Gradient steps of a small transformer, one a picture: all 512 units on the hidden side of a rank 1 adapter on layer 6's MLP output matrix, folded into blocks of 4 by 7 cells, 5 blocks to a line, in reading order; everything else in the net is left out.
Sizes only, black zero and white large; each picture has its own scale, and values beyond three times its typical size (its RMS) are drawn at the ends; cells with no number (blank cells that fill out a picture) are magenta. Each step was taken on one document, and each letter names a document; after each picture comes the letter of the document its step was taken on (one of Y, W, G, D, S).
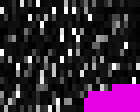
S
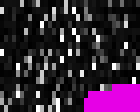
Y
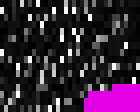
S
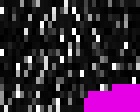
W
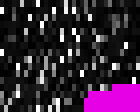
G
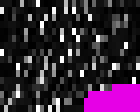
G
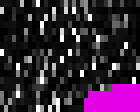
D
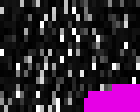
Y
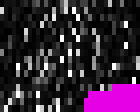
Y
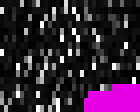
Y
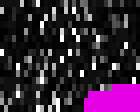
D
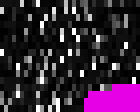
D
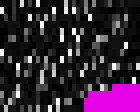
S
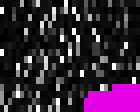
W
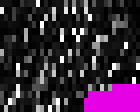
G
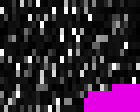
S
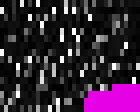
S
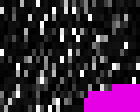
G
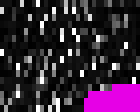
G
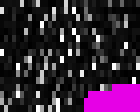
Y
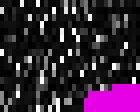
G
